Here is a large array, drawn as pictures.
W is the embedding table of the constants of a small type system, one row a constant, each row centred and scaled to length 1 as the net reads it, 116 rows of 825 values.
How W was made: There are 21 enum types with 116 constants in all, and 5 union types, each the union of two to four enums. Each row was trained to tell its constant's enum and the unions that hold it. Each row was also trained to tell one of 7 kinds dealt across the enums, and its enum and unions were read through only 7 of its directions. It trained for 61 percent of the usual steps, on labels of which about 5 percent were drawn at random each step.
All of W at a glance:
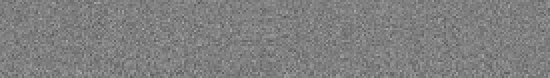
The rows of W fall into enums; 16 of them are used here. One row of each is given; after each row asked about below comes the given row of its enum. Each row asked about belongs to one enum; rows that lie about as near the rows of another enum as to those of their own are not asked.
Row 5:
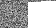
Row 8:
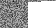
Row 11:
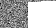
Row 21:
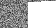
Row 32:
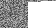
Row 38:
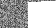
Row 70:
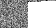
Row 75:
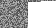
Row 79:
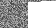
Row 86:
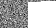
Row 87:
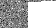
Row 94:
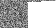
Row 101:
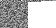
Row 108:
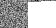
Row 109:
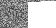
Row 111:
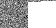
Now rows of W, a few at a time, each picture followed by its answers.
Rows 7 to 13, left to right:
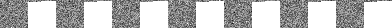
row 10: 8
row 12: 8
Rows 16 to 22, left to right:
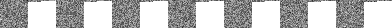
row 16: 94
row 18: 21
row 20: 75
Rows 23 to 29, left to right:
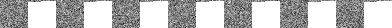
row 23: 86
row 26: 87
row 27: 86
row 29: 111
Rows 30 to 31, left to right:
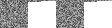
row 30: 70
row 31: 101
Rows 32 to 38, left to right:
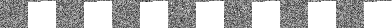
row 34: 75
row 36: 11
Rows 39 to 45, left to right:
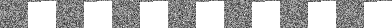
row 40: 11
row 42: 86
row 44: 94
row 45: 21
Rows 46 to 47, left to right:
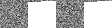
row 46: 21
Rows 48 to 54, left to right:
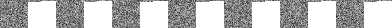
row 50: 8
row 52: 38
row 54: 11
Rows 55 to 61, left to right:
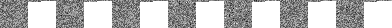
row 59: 87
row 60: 79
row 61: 111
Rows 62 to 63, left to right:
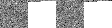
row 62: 111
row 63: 87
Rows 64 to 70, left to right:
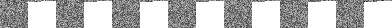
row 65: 94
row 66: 32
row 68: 111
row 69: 5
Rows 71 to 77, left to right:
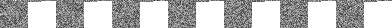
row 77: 94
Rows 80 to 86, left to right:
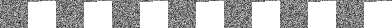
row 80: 11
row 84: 101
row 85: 32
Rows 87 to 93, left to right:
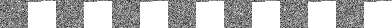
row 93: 79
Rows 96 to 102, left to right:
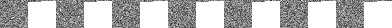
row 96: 101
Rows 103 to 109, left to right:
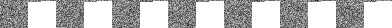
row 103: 86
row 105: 75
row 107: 75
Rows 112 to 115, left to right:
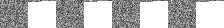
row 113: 87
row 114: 5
